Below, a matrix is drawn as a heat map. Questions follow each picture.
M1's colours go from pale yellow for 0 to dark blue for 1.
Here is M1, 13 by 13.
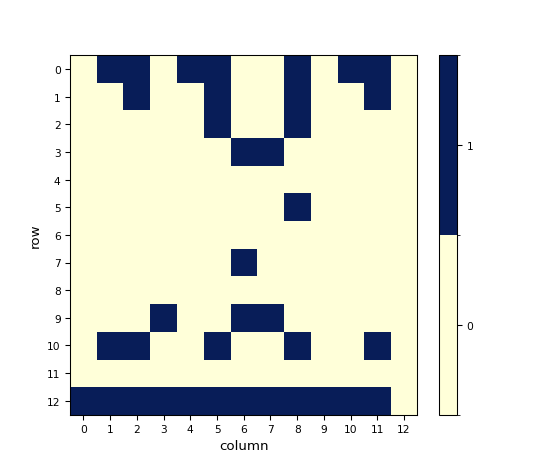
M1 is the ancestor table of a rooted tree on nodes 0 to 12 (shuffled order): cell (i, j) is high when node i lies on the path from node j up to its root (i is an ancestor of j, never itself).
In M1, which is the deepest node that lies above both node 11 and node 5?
1
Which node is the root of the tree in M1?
12
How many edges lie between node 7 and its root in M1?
3
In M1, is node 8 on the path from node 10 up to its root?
no
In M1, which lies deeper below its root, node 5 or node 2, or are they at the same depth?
node 5
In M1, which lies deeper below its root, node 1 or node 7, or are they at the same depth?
the same depth
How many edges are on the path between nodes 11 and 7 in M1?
7
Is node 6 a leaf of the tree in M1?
yes
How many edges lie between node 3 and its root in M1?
2
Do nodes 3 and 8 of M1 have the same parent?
no
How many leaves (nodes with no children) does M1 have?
4
